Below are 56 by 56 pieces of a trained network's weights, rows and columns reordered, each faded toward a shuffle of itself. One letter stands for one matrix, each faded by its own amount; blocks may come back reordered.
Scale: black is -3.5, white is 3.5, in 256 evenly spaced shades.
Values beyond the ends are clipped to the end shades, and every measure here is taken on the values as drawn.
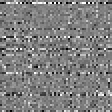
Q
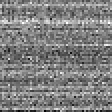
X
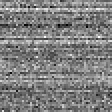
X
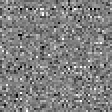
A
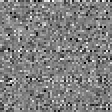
A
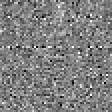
A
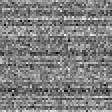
X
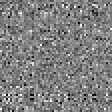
A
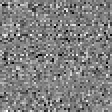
A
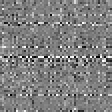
Q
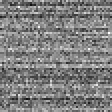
X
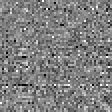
A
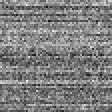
X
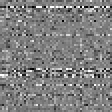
Q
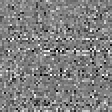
A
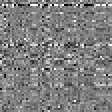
Q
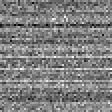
X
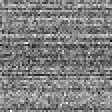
X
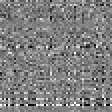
Q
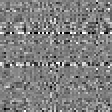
Q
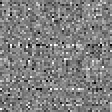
A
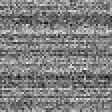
X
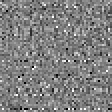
A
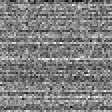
X
